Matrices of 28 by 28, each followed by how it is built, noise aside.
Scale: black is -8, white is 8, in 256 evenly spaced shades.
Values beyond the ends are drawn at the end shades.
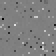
sparse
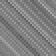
Toeplitz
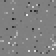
sparse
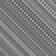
Toeplitz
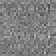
low rank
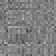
low rank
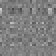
low rank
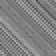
Toeplitz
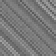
Toeplitz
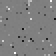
sparse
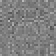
low rank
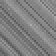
Toeplitz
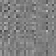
low rank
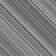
Toeplitz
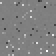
sparse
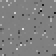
sparse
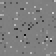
sparse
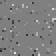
sparse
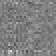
low rank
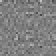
low rank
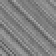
Toeplitz
